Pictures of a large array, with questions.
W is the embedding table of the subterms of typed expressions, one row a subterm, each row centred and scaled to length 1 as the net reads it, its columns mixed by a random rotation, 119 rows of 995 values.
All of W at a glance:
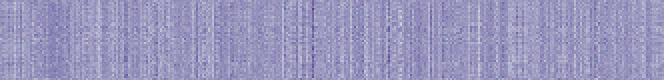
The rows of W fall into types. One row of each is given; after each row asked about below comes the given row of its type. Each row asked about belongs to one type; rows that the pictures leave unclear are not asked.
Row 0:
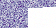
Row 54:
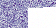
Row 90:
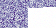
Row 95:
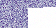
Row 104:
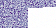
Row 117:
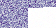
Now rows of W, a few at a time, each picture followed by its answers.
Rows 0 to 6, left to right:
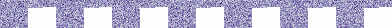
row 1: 54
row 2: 95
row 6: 0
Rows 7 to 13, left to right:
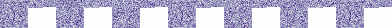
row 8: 90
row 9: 104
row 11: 0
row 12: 54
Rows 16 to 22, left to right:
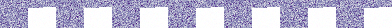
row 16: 117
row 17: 54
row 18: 117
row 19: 0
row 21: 117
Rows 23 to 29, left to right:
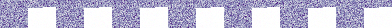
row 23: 0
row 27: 54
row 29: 117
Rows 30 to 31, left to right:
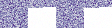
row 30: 90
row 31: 54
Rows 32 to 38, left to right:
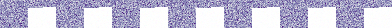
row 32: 0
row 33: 95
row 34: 104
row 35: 54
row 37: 104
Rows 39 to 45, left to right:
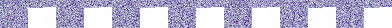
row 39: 54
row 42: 90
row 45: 90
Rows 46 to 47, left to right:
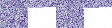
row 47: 95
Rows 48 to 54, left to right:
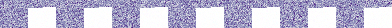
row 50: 90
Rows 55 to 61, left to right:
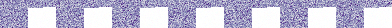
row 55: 104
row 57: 90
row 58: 104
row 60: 117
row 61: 54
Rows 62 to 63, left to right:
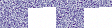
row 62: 117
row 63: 104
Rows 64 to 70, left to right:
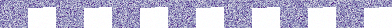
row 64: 95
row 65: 104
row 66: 117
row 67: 0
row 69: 0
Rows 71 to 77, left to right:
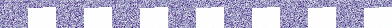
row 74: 54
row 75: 117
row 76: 0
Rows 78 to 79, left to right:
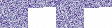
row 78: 117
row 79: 95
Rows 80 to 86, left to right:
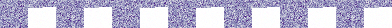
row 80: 0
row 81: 90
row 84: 95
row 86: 90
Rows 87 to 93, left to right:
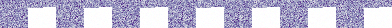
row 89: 90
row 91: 90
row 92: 0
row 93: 95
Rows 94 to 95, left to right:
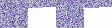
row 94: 90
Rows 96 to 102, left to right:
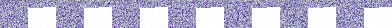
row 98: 104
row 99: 104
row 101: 54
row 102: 117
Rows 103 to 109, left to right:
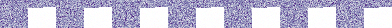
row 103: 95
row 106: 117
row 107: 54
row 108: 54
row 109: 95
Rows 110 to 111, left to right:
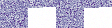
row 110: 90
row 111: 104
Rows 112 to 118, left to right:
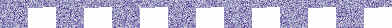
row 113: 104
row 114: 95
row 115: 0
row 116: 0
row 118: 104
